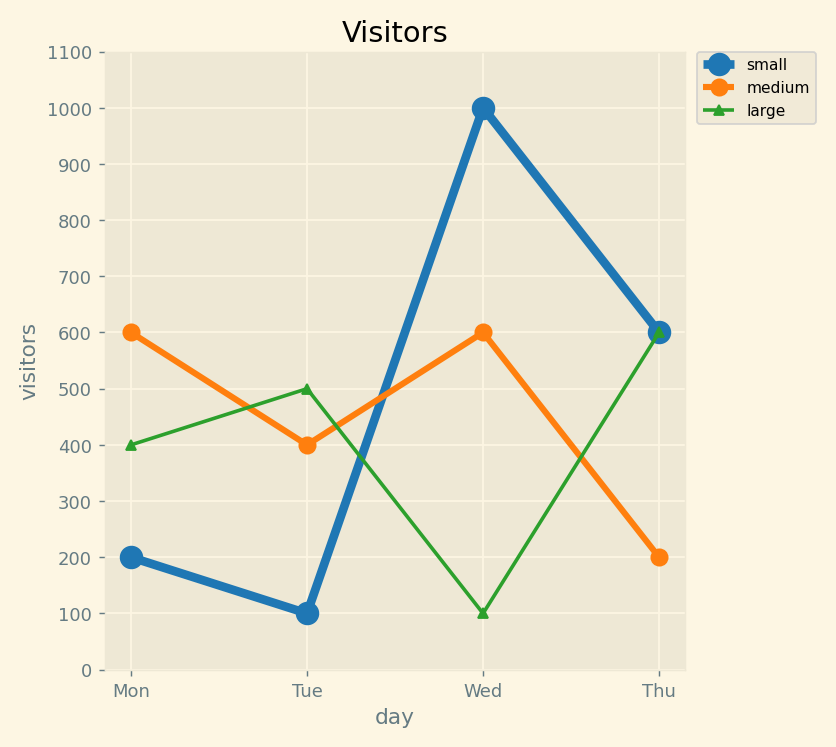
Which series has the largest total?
small
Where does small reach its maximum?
Wed
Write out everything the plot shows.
Title: Visitors
x-axis: day, ticks Mon Tue Wed Thu
y-axis: visitors, ticks 0 100 200 300 400 500 600 700 800 900 1000 1100
Legend: small, medium, large
Values:
small: 200 100 1000 600
medium: 600 400 600 200
large: 400 500 100 600
